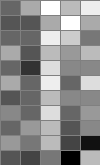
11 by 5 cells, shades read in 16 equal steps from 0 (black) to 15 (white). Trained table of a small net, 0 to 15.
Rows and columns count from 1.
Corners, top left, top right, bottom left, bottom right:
6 14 5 11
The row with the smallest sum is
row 11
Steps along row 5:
down up down same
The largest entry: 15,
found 2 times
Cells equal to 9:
4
